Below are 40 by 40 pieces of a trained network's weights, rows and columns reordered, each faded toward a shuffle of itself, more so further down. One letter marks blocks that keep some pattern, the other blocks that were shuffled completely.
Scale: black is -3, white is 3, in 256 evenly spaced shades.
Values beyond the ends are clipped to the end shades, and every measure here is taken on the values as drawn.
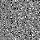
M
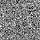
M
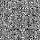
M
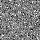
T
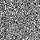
M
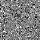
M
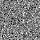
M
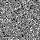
T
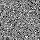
T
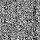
M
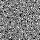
T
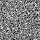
T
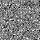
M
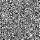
M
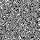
T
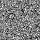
T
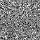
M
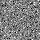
T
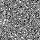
T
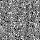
M
